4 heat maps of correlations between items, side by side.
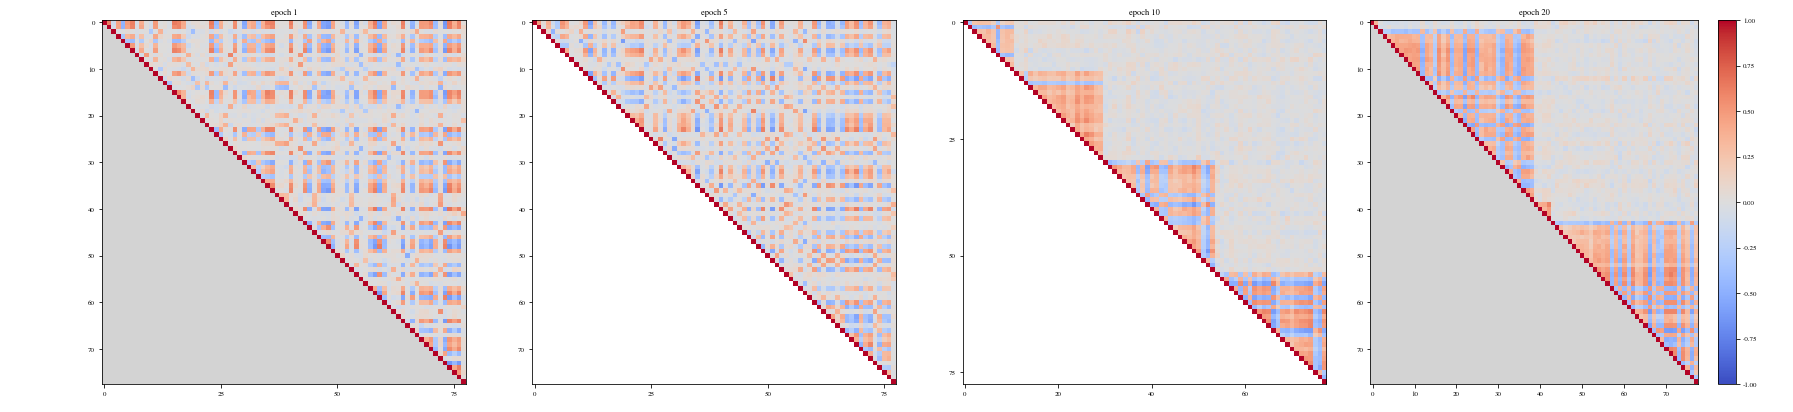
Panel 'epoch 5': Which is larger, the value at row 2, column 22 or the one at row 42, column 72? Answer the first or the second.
the second
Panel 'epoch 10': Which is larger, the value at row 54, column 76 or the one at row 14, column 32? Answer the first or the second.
the second
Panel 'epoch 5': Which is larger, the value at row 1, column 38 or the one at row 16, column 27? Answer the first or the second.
the second
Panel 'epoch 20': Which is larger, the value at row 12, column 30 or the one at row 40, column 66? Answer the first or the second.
the first
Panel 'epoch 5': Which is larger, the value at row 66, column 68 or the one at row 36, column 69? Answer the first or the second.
the second
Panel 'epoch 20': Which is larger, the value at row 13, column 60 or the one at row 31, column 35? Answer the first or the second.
the second
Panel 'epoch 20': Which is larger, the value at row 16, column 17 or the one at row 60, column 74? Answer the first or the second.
the second
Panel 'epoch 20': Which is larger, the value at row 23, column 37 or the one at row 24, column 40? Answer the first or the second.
the first
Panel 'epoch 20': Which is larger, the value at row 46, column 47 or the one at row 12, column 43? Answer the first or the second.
the first
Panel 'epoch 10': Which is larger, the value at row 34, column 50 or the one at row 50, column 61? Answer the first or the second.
the first
